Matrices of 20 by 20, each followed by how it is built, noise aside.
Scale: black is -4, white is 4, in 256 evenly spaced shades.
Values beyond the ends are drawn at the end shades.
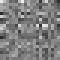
low rank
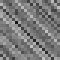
Toeplitz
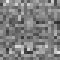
low rank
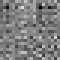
low rank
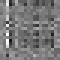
low rank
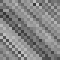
Toeplitz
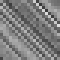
Toeplitz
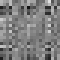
low rank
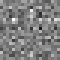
low rank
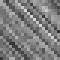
Toeplitz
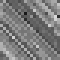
Toeplitz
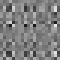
low rank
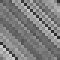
Toeplitz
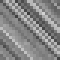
Toeplitz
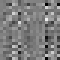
low rank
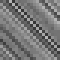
Toeplitz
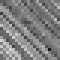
Toeplitz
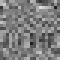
low rank
